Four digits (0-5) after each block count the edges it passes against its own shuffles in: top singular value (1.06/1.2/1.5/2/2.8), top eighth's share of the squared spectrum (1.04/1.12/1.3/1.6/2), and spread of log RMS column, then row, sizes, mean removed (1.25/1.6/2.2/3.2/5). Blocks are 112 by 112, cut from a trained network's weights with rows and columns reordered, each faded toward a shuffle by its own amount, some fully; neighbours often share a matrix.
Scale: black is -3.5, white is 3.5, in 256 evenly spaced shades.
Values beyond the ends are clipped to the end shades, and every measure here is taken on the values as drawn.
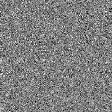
3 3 2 2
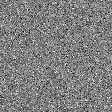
1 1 0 0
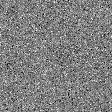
0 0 0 0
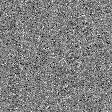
0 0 0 0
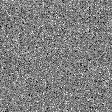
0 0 0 0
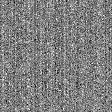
3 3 1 1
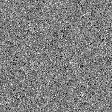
2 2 0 0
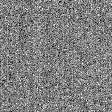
2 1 0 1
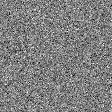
0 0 0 0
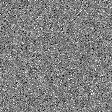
0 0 0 0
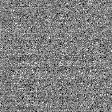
2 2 2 0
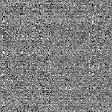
3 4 3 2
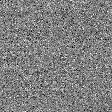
1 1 0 0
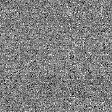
2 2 2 0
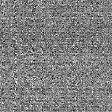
3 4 3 1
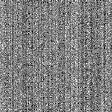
4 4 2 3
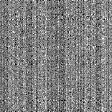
4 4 2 3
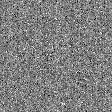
1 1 0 0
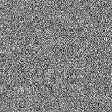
4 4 2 2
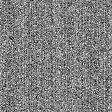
3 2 0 1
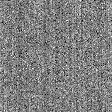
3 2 0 1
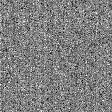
2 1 0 0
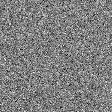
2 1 0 0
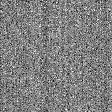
2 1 0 0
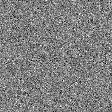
2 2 0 1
